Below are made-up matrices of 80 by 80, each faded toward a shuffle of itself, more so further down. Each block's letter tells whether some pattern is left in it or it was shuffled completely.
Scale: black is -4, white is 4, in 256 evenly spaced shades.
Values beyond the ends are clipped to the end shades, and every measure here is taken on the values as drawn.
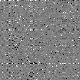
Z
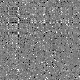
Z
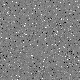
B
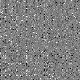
Z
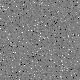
B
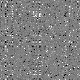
Z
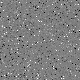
B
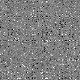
Z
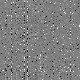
Z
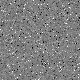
B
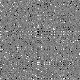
Z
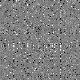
Z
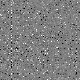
Z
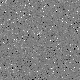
B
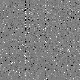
Z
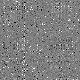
Z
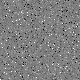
B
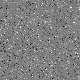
B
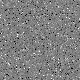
B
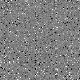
Z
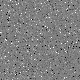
B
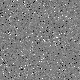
B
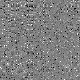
Z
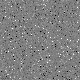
B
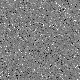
B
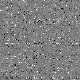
Z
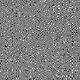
Z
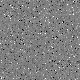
B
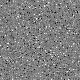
B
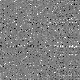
Z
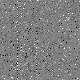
Z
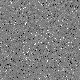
B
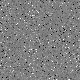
B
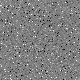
B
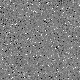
B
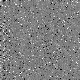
Z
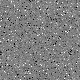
B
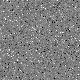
B
